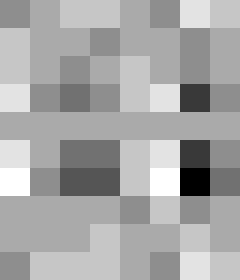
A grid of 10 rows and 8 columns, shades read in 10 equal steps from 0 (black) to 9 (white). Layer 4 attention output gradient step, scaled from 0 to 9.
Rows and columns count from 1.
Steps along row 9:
same same up down same up down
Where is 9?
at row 7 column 1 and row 7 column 6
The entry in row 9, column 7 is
7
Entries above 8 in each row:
0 0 0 0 0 0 2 0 0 0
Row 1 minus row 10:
0 -1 0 0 0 0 0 0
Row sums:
51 47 48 44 48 44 40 47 50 52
